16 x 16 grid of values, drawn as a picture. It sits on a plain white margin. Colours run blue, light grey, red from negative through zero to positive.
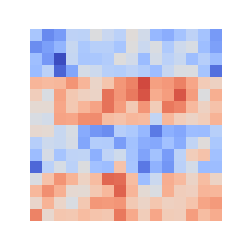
Grain: streaks across. Ninth with the lowest average: top left. Average level on the scale: 50%. Stripes: horizontal, repeating 2 times.
